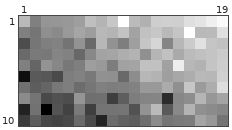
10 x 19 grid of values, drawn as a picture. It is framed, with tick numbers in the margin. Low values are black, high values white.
Neither half mirrors the other. The bottom left is the ninth with the lowest average. There is an overall slope up to the top right. There are no regular stripes. No row or column stands out. The values follow a bell shape.
